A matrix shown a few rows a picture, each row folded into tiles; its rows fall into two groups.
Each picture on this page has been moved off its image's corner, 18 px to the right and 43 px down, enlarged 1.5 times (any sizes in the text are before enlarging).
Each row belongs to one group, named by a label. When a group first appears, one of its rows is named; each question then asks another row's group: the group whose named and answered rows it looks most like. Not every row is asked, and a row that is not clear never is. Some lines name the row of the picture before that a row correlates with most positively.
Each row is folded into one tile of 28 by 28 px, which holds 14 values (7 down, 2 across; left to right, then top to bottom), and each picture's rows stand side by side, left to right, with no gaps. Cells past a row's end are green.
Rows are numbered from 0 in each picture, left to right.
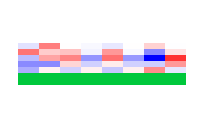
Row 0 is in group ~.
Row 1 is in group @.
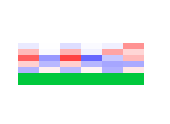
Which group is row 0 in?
@
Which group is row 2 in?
~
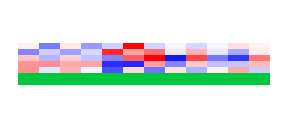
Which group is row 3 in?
@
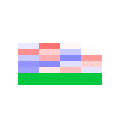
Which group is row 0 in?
~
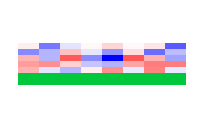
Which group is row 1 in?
@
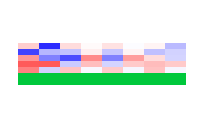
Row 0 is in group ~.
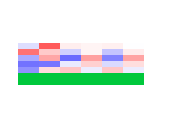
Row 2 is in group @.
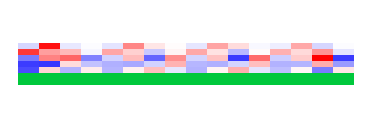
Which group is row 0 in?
~
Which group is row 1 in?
@
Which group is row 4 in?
~
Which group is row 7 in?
@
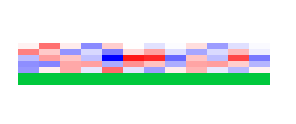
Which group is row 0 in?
~
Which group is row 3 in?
@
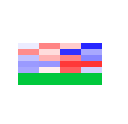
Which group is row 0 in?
~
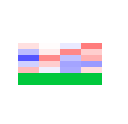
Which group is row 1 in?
~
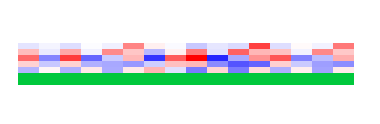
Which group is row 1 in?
@
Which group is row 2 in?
~
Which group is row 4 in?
@
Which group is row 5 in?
~
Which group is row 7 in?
~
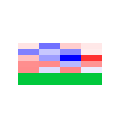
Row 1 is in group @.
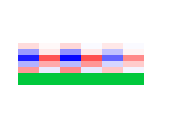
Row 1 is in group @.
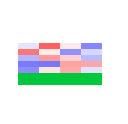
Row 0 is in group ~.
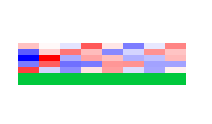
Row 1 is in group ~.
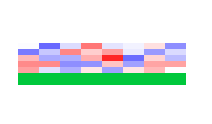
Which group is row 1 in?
~
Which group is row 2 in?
@
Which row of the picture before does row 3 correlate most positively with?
2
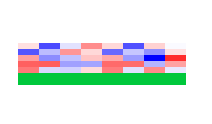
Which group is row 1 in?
~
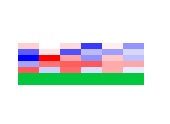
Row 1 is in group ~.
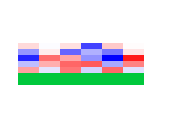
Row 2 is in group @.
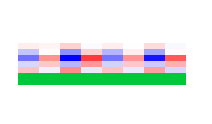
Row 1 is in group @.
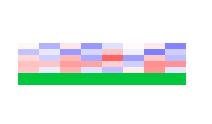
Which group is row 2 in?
@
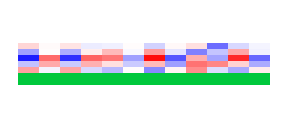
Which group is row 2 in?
@
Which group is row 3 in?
@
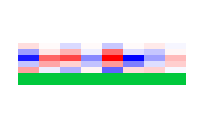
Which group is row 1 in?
@
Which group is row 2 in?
@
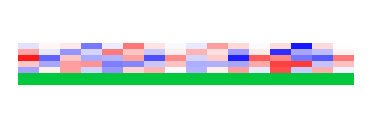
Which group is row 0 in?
@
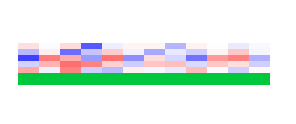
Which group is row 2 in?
@
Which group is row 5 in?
@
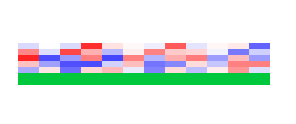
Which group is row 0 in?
@
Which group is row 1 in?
~
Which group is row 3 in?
~
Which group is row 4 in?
@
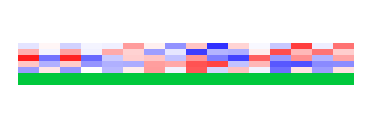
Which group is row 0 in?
@
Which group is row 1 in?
@
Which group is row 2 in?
~
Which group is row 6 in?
~
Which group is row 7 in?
~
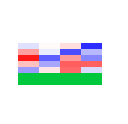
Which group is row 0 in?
@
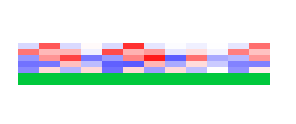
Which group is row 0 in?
~
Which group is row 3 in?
@
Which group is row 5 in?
~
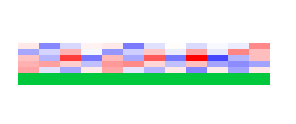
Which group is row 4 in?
@
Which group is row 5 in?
~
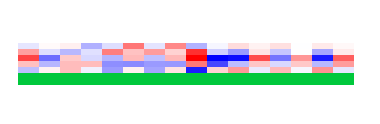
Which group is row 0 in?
@
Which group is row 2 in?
~
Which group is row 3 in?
~
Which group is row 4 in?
@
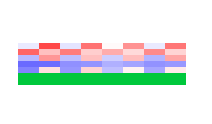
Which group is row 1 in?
~
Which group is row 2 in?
~
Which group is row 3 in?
~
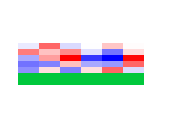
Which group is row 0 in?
~
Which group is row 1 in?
@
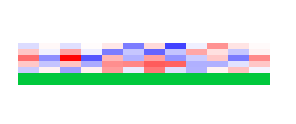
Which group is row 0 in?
@
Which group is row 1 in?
@
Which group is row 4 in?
~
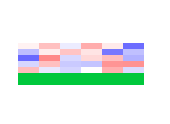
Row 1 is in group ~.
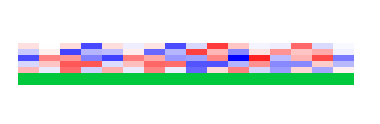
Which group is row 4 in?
~
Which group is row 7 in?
@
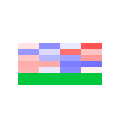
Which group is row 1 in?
~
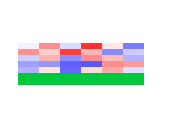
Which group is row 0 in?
~
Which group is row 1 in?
~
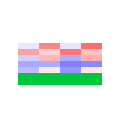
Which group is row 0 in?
~
